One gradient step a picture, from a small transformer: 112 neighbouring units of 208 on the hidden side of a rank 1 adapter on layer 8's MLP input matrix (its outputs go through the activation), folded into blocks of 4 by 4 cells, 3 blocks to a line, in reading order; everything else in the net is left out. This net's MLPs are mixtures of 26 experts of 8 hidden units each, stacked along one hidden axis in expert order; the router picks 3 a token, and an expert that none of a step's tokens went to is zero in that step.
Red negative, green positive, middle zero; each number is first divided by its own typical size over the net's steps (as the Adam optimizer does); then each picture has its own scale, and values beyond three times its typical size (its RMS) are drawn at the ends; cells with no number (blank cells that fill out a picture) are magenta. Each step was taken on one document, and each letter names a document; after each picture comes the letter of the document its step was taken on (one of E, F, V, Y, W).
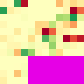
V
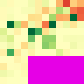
V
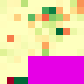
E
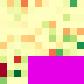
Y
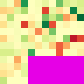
V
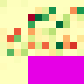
E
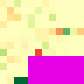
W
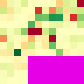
V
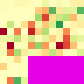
E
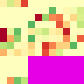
E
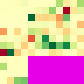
E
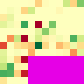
Y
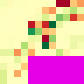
V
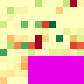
Y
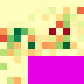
E
